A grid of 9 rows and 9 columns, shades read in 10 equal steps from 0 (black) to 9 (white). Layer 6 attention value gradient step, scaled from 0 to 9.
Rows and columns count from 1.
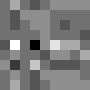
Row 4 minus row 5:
1 -5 0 4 0 -4 -2 -2 -1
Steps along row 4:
same same same up down same same down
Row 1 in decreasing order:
6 5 5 5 5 4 4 4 3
